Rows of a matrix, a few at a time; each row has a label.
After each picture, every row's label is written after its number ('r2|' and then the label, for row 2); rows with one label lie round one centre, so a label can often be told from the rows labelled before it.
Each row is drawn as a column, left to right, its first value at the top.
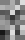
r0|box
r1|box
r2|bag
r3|box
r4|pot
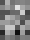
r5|box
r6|pot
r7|pot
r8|box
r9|bag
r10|box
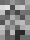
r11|bag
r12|box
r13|pot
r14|box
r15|box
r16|pot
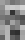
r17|pot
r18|bag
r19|box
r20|box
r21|bag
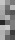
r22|bag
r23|pot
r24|box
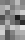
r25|bag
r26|box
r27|pot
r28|bag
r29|bag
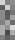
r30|pot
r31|box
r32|pot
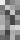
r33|pot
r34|box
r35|bag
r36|pot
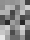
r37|bag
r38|bag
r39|box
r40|pot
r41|bag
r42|box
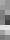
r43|pot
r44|bag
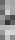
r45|pot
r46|bag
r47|bag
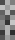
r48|box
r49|bag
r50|box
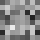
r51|box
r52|bag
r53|pot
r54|pot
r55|pot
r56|box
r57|bag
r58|box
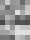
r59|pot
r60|pot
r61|pot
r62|bag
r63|bag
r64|bag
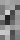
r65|pot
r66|bag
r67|box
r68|pot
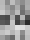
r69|bag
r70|bag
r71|pot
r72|bag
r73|pot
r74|bag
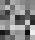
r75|box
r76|box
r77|pot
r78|bag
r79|bag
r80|box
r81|bag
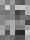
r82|pot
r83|box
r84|pot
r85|box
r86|box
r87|bag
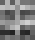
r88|box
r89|box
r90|box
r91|pot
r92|box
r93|box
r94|box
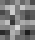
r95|box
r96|box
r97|bag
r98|pot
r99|box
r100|box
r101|box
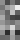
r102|pot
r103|box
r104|bag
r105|box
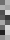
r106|box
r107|bag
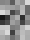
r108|bag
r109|bag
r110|box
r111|pot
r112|bag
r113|pot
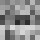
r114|bag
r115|box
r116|pot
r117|bag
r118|bag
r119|bag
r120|pot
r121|bag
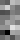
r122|box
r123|box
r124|pot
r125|pot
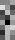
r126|box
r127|bag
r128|pot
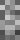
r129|box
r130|pot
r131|pot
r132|box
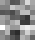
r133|pot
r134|pot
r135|box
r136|box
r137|bag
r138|bag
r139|pot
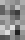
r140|pot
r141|pot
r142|pot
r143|box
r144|pot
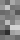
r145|box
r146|box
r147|pot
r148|pot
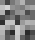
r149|bag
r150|box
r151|box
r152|bag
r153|pot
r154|box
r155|box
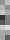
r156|bag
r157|pot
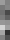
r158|pot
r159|box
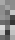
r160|pot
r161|box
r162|bag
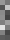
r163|pot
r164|box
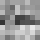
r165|bag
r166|pot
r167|pot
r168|bag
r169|bag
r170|bag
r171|bag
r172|pot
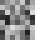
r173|box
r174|bag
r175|pot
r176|bag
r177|pot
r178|box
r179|bag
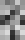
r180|bag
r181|bag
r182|box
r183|pot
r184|bag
